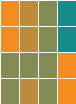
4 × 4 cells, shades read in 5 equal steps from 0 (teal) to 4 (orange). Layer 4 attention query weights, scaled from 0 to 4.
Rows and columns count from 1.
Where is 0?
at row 1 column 4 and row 2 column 4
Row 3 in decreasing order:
4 2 2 2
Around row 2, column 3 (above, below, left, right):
2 2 3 0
